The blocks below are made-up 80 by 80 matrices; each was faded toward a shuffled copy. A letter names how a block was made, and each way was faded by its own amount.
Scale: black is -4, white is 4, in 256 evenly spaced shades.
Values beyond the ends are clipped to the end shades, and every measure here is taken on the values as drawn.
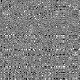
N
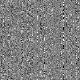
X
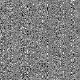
X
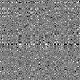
N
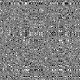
N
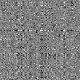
N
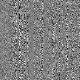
X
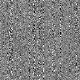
X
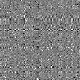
N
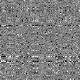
N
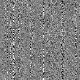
X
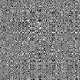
N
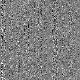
X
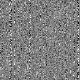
X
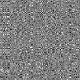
N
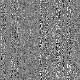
X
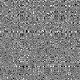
N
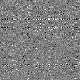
N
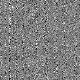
X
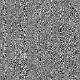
X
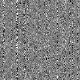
X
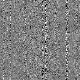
X
